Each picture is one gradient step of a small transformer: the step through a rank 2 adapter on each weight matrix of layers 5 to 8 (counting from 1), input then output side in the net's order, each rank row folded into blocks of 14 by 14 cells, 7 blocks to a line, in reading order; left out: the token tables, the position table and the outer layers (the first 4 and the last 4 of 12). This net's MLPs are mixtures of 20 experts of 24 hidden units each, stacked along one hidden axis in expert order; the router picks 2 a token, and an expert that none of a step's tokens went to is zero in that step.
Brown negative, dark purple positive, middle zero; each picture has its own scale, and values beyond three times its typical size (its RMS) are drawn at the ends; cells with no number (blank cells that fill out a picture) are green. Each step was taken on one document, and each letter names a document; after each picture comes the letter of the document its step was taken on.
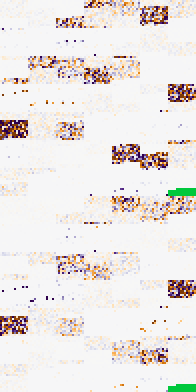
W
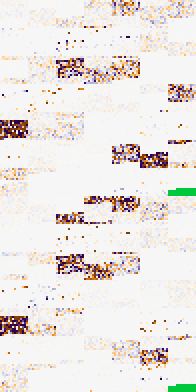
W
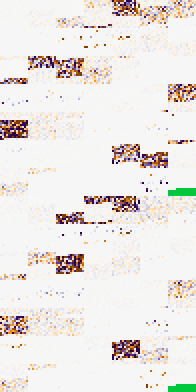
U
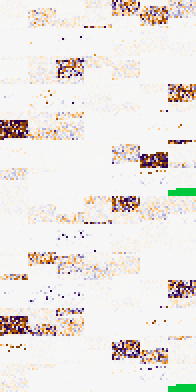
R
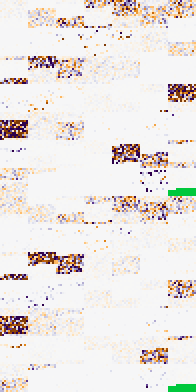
U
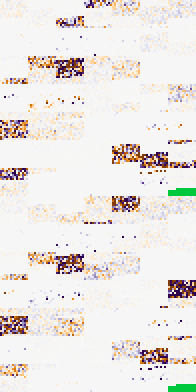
R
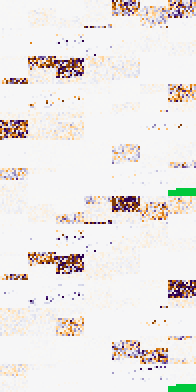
R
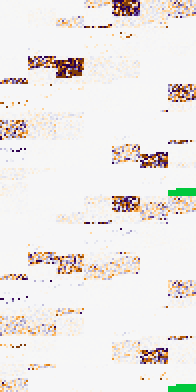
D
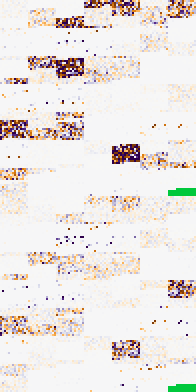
W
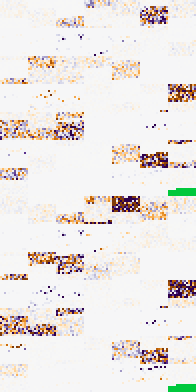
R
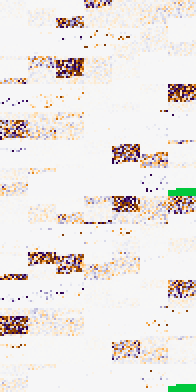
U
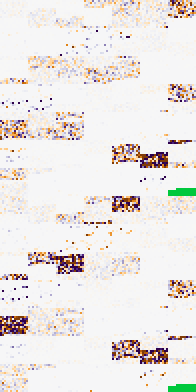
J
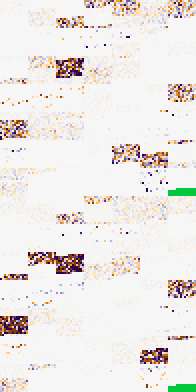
U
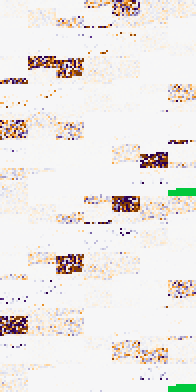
D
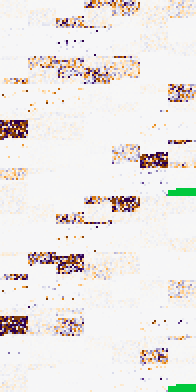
W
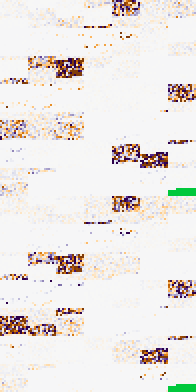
D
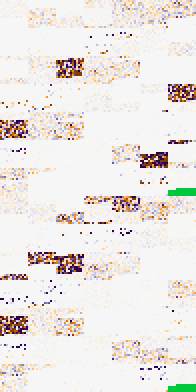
D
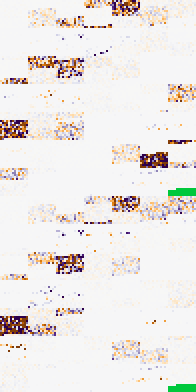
R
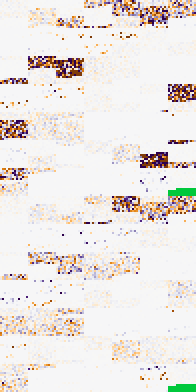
D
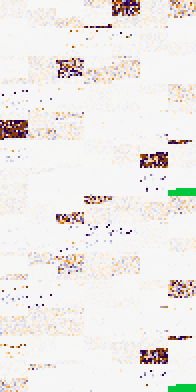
J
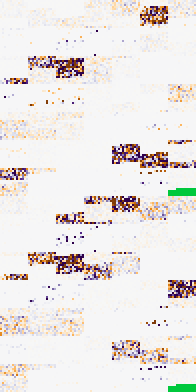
R
